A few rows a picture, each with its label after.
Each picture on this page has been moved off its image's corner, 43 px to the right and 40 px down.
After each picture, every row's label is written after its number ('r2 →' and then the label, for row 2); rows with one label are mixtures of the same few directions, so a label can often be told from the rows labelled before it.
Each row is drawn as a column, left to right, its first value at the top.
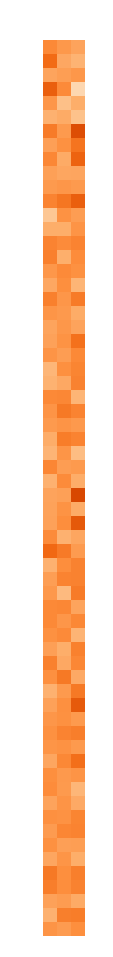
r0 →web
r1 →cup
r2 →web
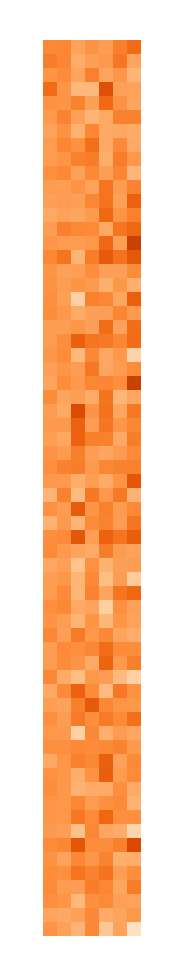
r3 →web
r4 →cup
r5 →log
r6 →web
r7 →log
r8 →cup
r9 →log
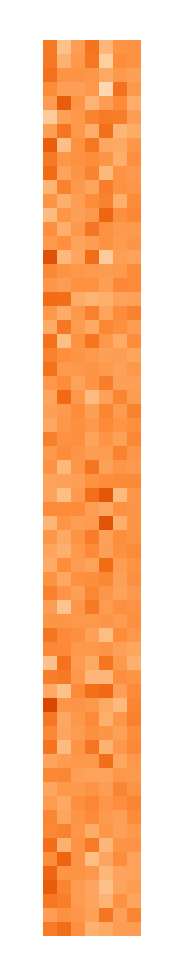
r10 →web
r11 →cup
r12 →log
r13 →cup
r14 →web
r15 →web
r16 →cup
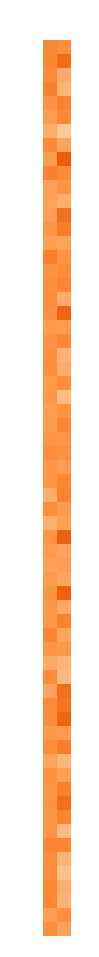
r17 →web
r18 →cup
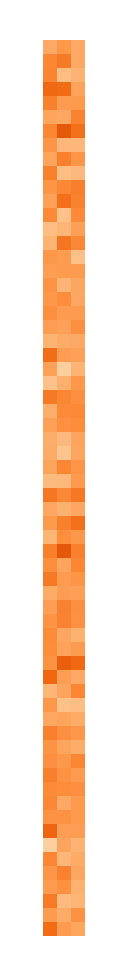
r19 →log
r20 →web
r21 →web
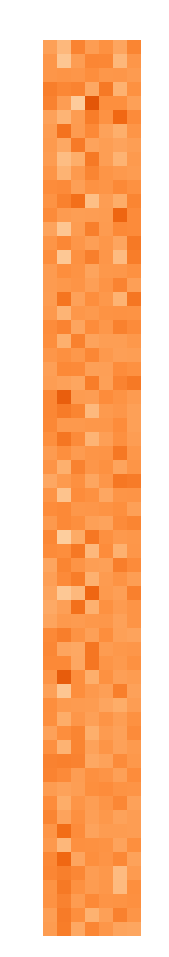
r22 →log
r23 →cup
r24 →cup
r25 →cup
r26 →web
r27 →web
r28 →log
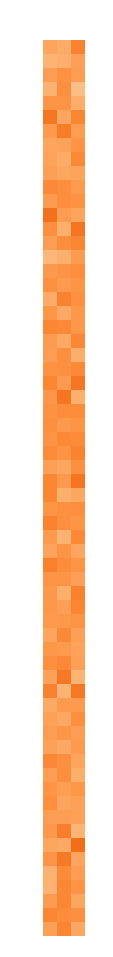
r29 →web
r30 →cup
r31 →log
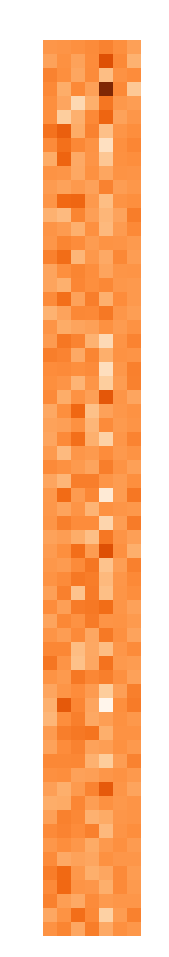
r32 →cup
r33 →web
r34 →cup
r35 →log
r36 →web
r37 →web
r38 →web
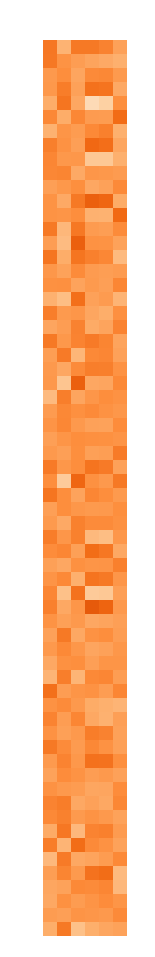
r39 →cup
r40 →log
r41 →log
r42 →cup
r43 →cup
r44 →web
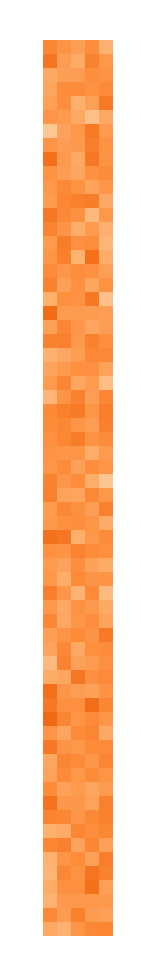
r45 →cup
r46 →log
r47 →cup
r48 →web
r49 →log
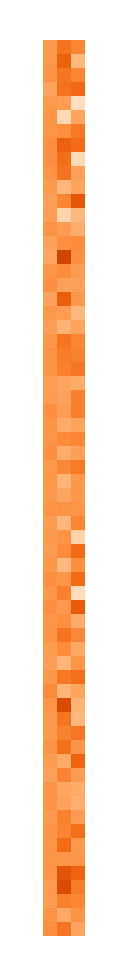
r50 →log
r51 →web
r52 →cup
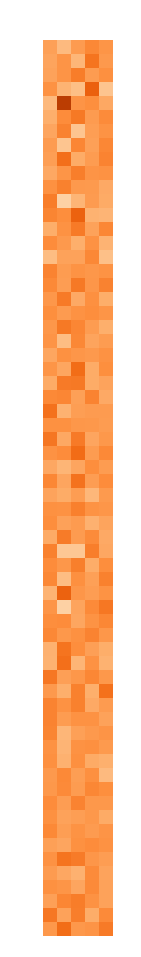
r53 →cup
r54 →cup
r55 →web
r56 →web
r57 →log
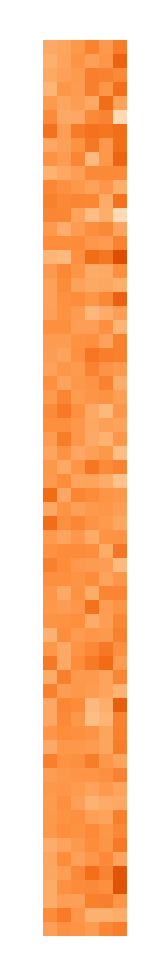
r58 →web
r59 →cup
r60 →web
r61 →cup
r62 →cup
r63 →web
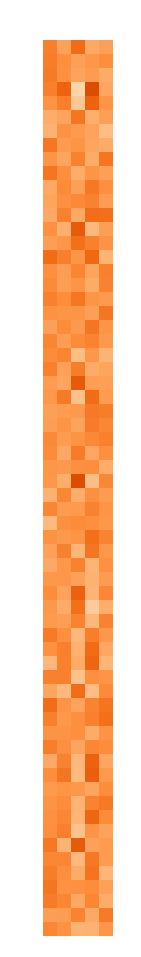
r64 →web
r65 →log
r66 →log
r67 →log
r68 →cup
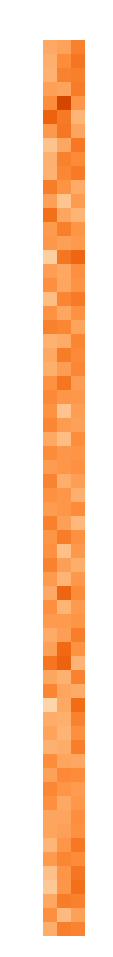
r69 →web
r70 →cup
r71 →web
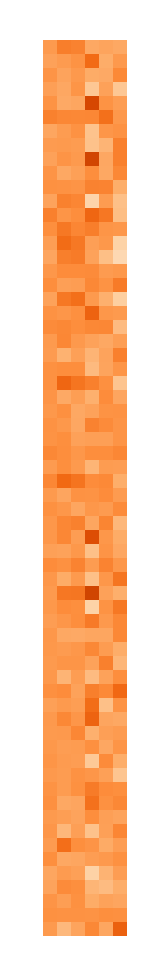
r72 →web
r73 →log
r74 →log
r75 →cup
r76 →web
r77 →log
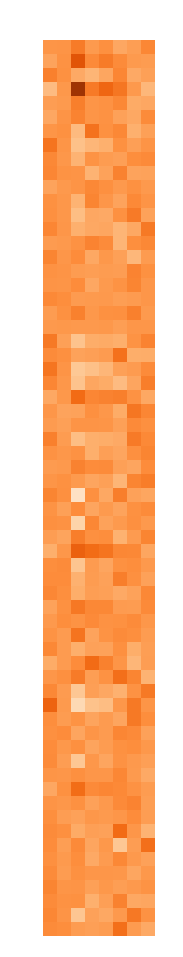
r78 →web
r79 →log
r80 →web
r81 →web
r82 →web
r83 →log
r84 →cup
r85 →log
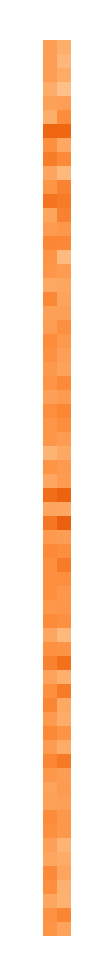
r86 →web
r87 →web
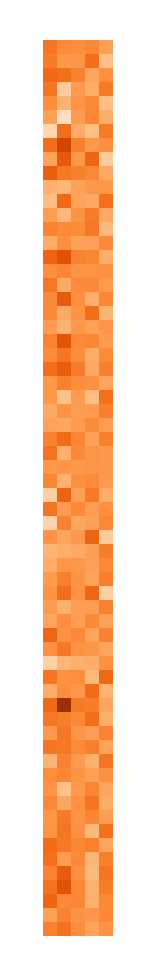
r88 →web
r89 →web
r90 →web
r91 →cup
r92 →cup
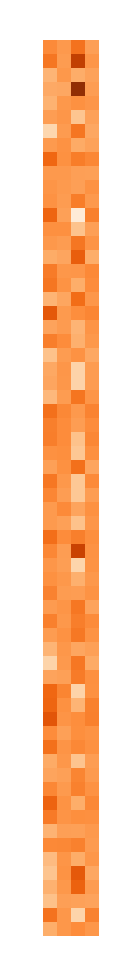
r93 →cup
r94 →log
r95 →web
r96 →cup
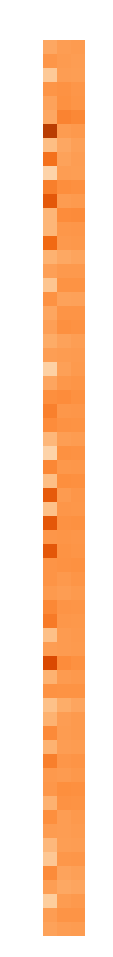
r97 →web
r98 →web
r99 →web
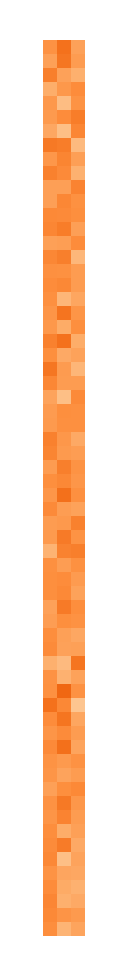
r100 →web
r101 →cup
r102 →web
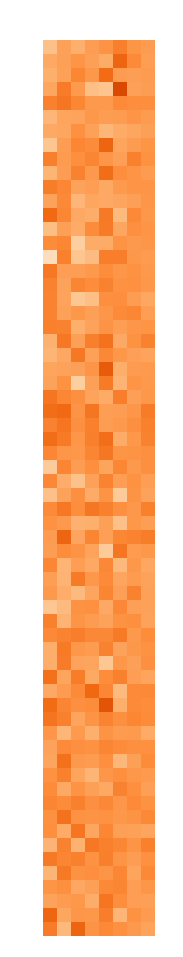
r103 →cup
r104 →log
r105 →log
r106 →log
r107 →web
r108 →web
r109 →cup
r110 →log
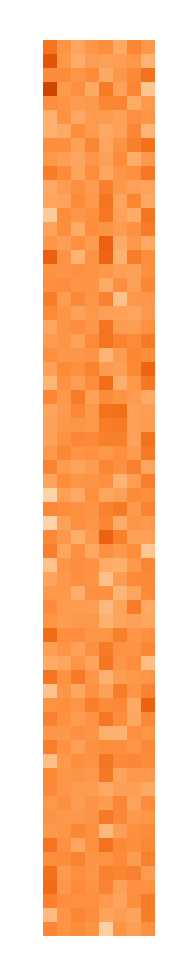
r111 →web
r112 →web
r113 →cup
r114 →web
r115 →log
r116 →log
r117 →cup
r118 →web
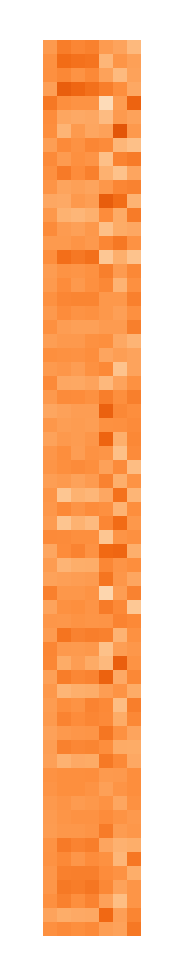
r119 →cup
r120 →web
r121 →web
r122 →web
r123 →cup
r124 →web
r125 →cup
